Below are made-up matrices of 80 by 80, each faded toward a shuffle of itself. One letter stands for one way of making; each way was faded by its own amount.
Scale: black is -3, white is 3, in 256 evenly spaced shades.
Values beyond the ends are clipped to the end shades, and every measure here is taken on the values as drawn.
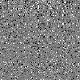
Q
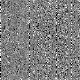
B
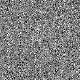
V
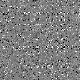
Q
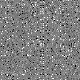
Q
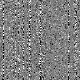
B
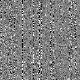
B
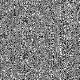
V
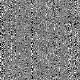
B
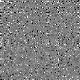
Q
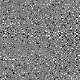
Q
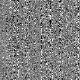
B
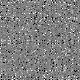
Q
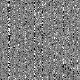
B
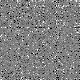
Q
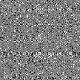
Q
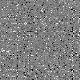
Q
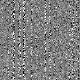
B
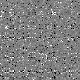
Q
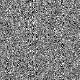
V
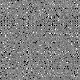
Q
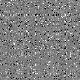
Q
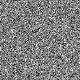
V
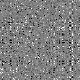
Q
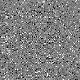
Q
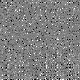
Q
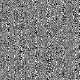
B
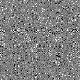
Q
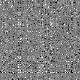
Q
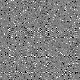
Q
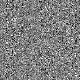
V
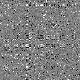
Q
